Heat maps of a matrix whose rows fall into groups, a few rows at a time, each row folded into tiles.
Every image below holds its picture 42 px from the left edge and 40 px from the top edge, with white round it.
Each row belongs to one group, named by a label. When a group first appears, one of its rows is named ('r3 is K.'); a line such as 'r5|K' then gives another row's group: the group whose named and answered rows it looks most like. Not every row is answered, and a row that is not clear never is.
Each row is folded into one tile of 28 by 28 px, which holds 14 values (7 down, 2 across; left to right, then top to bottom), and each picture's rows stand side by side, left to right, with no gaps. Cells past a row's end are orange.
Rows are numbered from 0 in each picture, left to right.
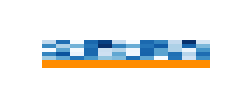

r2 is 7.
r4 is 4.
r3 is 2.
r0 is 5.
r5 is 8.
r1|2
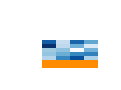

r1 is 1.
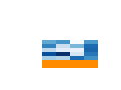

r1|2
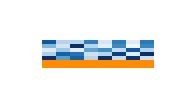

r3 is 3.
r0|1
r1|5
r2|3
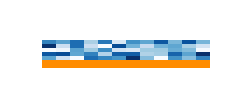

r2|3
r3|1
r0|5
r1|4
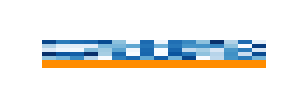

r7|3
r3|2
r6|8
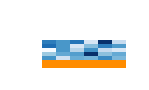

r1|8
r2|7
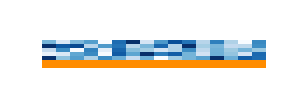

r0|7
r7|2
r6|1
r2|2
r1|5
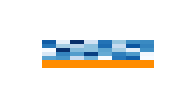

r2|4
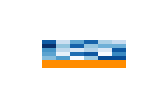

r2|2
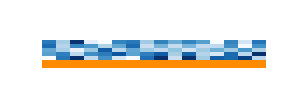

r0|4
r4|1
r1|7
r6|2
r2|3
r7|3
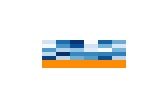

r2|1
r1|4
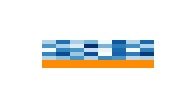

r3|5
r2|2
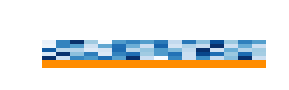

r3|1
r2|2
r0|3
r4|4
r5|8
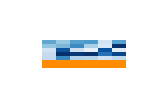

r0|8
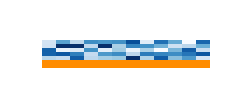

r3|7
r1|5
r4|1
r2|5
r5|3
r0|3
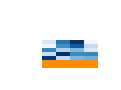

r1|4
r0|3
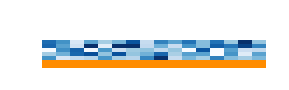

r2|3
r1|3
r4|1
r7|7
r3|4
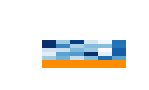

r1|8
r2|2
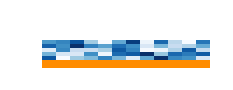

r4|1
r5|3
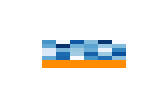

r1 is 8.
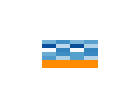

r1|5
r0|5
